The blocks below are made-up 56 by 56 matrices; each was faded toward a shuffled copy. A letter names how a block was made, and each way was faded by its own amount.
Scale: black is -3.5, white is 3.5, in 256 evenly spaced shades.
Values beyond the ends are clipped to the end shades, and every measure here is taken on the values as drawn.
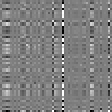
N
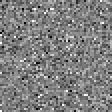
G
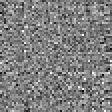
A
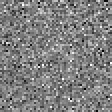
G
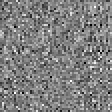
A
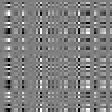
N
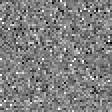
G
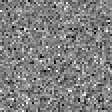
G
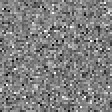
G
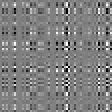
N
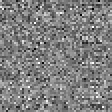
A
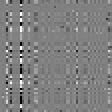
N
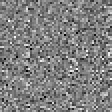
A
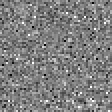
G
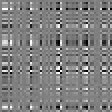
N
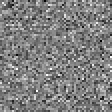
A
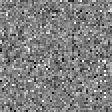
G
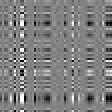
N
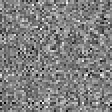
A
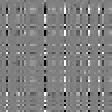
N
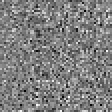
A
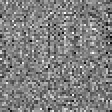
A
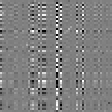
N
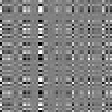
N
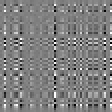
N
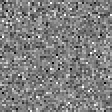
G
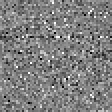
G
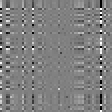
N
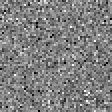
G
